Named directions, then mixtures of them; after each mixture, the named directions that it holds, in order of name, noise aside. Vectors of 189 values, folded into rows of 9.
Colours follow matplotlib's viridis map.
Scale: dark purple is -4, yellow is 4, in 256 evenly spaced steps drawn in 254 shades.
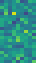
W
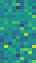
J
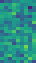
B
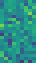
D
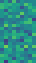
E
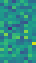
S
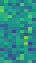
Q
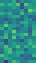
E, Q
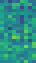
B, E, S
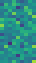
D, J, W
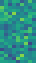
Q, W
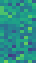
Q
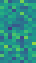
E, S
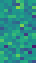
J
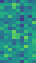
B, E, S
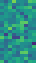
S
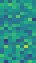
E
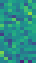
D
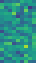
B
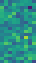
B, Q, S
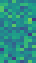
E, Q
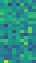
E, Q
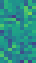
D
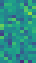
D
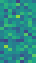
E, J, W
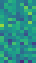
D
